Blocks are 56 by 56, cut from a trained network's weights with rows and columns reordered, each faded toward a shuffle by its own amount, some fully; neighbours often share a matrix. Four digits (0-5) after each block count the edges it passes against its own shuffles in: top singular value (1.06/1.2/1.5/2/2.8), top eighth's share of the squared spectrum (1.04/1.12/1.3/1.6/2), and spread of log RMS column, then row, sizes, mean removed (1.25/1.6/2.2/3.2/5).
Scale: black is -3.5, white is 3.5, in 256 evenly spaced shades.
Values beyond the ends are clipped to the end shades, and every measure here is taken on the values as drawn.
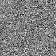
3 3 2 0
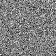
2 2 0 0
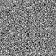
3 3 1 0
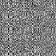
4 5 3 2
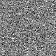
2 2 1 0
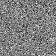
0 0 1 0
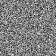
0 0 0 0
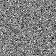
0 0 0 0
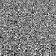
2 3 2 2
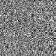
3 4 2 1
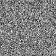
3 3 1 0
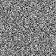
2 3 1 1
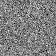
0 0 0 0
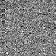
3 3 2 1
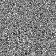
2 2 0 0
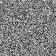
0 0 0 0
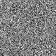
1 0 0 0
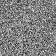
0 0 0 0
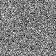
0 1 0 0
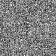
2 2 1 0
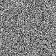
2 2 1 0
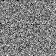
1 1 0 0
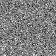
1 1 0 0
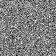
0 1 0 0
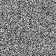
1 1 0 0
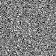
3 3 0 1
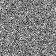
1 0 0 0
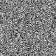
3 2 1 0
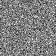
1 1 0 0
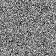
1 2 0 0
